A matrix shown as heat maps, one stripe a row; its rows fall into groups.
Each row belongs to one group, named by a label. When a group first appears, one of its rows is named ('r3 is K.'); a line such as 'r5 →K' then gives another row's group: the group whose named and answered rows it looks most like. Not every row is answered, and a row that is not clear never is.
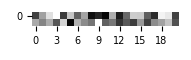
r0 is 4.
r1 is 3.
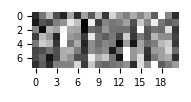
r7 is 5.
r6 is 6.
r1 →5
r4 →3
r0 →4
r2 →3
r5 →6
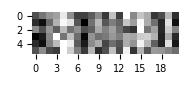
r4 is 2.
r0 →2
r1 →2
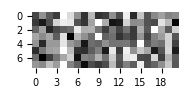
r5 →2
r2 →5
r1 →6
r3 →3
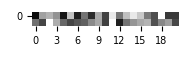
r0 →4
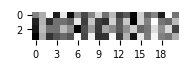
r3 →5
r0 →3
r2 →6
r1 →5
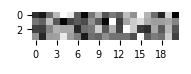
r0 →2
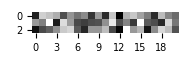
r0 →4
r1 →3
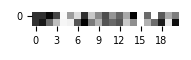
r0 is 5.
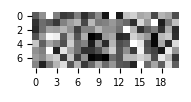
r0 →4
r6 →4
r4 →4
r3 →4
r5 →3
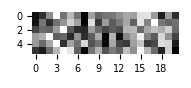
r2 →6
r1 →5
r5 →2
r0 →2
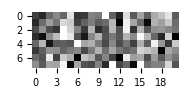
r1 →6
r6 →6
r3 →2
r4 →5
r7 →3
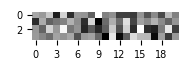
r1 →5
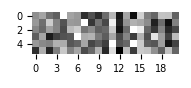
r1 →4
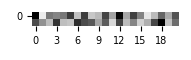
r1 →2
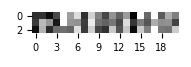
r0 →5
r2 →5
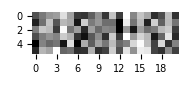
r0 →2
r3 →2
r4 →4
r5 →2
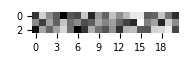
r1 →3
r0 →4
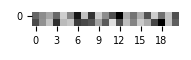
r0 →6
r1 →2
